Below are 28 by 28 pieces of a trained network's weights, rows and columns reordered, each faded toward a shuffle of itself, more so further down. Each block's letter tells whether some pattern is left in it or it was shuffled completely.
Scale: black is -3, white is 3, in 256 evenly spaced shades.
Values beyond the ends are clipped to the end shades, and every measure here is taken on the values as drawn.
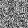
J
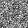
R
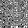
J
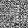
J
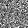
R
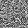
J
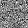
R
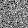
R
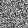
R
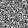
R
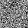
R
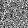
R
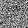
R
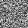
J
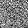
J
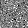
R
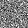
R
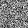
R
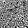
R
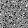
R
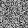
J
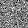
R
